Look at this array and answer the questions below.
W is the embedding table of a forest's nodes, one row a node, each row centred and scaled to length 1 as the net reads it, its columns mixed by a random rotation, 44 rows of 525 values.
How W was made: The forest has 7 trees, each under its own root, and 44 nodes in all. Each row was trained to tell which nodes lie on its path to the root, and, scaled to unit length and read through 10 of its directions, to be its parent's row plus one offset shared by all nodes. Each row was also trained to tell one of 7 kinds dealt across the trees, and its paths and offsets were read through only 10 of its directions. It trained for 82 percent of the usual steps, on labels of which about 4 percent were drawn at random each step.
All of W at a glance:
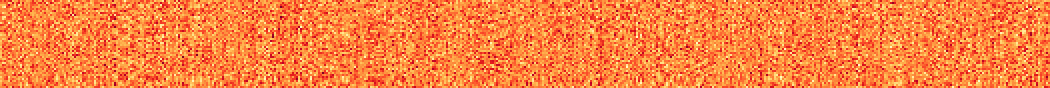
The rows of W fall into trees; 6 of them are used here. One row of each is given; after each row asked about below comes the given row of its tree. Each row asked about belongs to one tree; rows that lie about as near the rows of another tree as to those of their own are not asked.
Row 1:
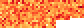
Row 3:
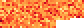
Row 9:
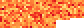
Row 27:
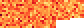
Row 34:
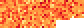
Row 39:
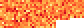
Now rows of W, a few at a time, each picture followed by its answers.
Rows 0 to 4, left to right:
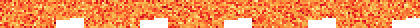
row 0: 9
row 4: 27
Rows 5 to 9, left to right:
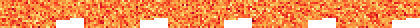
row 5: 34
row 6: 27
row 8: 3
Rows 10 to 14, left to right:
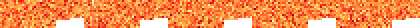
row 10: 34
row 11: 1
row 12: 9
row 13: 9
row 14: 39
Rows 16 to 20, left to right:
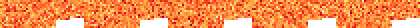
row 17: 3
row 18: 3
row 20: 1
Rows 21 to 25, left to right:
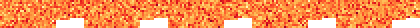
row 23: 9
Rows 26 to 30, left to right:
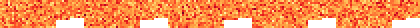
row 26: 1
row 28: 1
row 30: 34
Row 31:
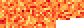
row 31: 1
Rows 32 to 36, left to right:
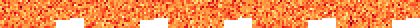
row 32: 9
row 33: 9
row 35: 9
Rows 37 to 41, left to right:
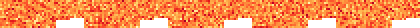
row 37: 34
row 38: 1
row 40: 3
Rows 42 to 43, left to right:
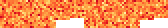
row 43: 1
